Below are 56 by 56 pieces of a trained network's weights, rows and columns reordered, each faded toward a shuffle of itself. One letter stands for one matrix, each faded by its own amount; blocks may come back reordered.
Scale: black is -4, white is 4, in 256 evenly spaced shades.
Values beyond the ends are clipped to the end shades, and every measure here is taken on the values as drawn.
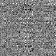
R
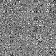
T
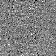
T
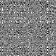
R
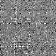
R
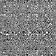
R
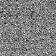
T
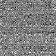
R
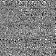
R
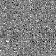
T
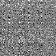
R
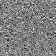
T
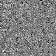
T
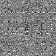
R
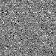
T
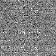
R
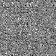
T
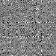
R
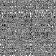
R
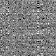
R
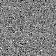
T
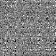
R
